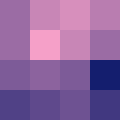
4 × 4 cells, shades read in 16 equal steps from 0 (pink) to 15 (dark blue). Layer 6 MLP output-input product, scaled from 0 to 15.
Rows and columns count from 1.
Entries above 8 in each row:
0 0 1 4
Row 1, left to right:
6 3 2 4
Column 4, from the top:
4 6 15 12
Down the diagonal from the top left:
6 0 8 12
